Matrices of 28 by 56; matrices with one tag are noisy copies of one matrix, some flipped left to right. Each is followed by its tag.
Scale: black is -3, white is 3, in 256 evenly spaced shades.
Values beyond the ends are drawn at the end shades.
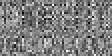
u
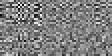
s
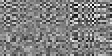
s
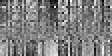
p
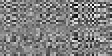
s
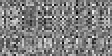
u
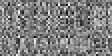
u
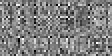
u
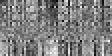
p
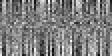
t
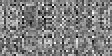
u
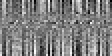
t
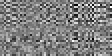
s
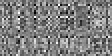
u
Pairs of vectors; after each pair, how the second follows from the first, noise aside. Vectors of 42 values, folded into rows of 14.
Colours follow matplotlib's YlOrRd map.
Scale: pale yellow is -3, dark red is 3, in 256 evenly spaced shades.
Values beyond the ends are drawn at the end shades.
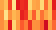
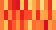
sign-scrambled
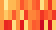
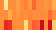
partly zeroed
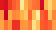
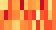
sign-scrambled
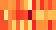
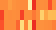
partly zeroed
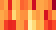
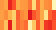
sign-scrambled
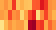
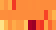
partly zeroed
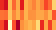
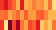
sign-scrambled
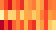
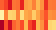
copied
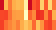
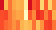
copied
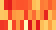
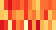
copied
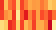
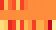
partly zeroed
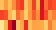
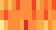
partly zeroed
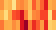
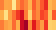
copied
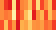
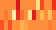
partly zeroed
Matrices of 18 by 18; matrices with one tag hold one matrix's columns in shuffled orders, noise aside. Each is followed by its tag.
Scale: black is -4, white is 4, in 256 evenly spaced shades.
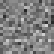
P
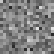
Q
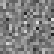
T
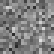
Q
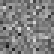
Q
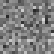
P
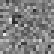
P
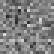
P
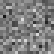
P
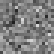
P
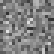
T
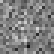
Q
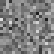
T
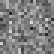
T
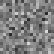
T
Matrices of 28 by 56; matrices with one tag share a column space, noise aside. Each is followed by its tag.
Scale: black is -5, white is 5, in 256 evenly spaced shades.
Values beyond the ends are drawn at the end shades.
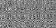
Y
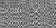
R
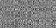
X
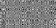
X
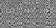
R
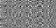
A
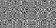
X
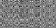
A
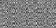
R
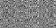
A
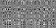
X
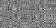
Y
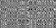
X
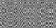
R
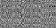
A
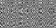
R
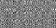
X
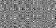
Y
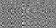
R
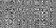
X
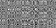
X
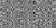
X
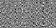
R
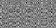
R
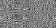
Y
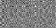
A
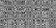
X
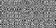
X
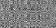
Y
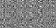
A
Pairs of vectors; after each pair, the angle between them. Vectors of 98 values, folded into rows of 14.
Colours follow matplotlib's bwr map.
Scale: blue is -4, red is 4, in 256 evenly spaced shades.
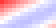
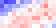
nearly opposite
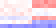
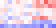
nearly parallel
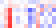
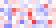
partly opposed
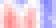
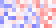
partly opposed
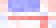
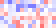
partly aligned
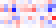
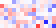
partly aligned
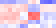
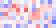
partly aligned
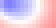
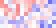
partly opposed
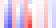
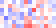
partly aligned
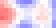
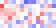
partly aligned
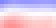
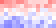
nearly opposite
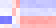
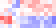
nearly opposite
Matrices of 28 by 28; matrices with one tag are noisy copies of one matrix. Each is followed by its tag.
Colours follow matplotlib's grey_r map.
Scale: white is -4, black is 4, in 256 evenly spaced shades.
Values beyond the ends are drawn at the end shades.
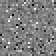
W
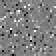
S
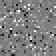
S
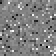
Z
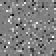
W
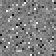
W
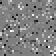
Z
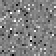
S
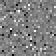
S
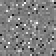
W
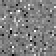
S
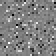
W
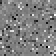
Z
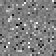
W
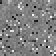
Z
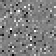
S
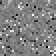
Z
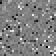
Z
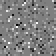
W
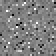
W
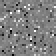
S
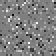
W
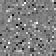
W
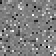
Z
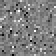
S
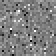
S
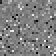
Z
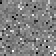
Z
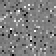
S
